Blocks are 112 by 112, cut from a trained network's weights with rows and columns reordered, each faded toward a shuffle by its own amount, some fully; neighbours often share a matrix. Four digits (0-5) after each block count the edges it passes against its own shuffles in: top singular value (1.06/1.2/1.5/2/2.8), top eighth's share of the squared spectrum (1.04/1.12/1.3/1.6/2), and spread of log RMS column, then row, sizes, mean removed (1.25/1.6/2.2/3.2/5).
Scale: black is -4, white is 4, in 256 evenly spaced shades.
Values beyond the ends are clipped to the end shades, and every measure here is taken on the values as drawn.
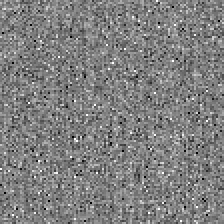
2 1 0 0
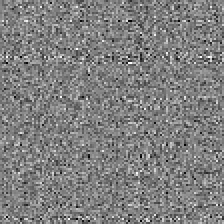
3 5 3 3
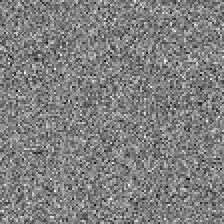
3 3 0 1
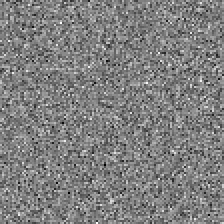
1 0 0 0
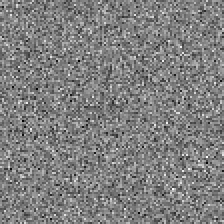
0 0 0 0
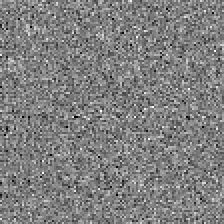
2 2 1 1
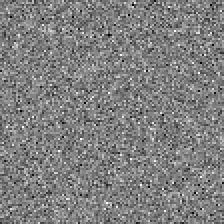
0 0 0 0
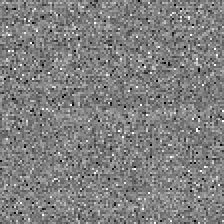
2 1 0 0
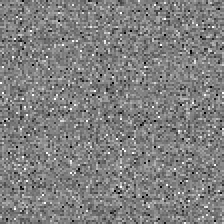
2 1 1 0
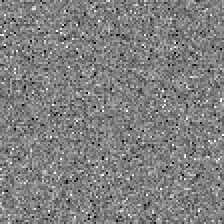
0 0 0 0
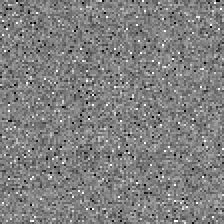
1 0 0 0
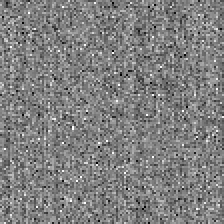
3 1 0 1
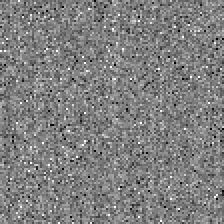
1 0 0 0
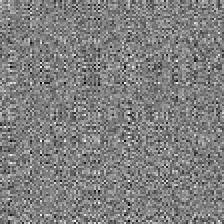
4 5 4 3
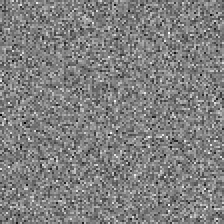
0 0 0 0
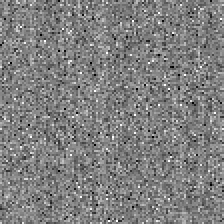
2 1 0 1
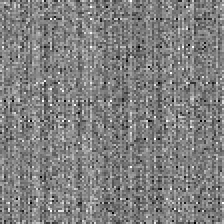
4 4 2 3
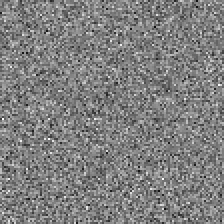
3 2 0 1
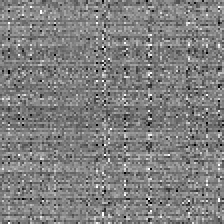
4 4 4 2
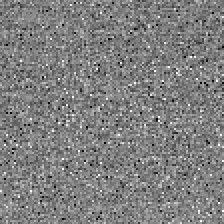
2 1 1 0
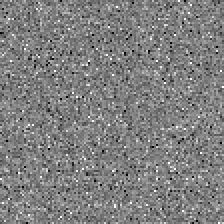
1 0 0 0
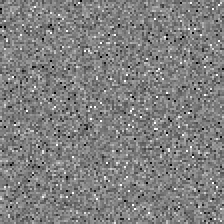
0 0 0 0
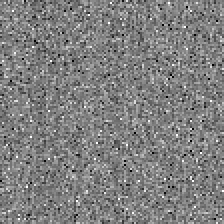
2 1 0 0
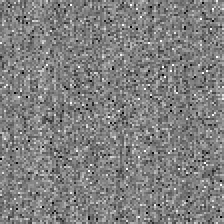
2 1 0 0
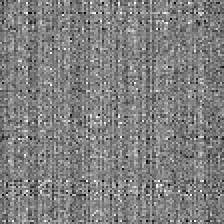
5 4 1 4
